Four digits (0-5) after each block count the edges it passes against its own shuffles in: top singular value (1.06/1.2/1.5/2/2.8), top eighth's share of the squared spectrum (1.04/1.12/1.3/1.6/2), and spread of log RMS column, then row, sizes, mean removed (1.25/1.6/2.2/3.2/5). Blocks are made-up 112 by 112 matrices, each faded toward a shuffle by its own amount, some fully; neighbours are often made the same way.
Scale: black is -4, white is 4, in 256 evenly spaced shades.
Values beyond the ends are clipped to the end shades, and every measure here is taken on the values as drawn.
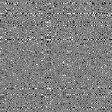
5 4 2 3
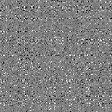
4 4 2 3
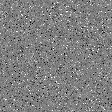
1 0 0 0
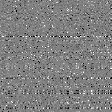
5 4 2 3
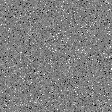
1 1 1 0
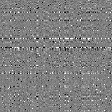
5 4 2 3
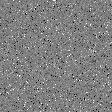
0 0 0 0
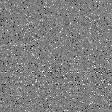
3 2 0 1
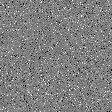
0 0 0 0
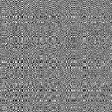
5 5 4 4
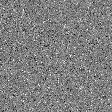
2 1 0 0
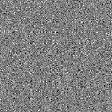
4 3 2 2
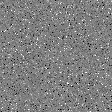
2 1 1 0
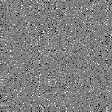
4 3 2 2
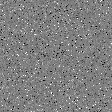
0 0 0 0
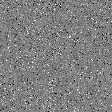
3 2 0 0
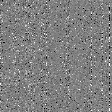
3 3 3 0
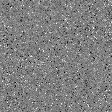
1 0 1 0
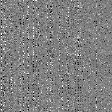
3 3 4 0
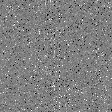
2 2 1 0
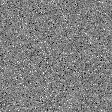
0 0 0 0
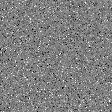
2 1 0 0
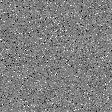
0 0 0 0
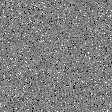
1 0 0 0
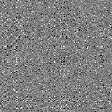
4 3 2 2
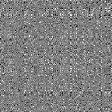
5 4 3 3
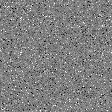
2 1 0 0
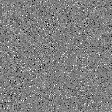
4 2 1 1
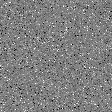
0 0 0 0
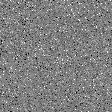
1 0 0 0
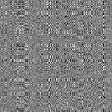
5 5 4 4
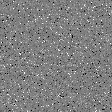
2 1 0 0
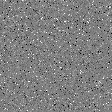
2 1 0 0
